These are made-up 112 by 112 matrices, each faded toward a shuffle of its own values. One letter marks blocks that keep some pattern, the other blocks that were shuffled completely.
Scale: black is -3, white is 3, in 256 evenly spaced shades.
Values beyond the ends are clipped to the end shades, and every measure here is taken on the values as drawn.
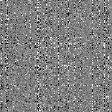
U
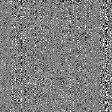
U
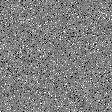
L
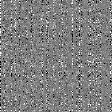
U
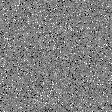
L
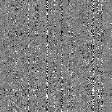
U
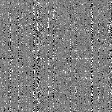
U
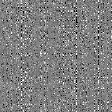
U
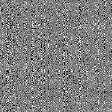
U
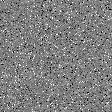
L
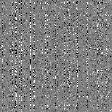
U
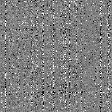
U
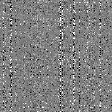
U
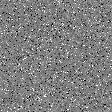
L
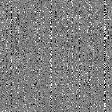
U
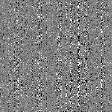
U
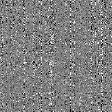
U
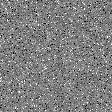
L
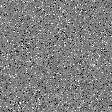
L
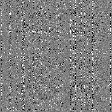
U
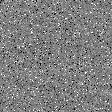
L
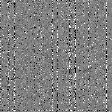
U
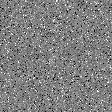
L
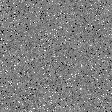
L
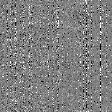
U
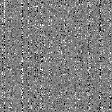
U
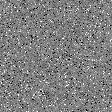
L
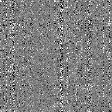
U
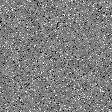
L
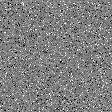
L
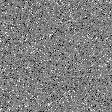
L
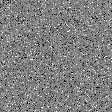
L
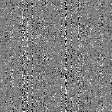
U
